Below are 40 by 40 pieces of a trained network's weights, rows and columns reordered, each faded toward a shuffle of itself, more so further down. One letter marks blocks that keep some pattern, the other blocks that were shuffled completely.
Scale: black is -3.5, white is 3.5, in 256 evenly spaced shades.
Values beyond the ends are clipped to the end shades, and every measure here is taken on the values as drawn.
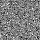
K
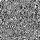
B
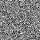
B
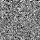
B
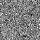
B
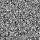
B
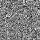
B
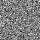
K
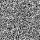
B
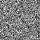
K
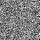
B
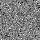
K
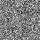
B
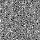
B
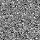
B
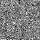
B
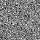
B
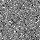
K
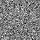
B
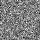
K
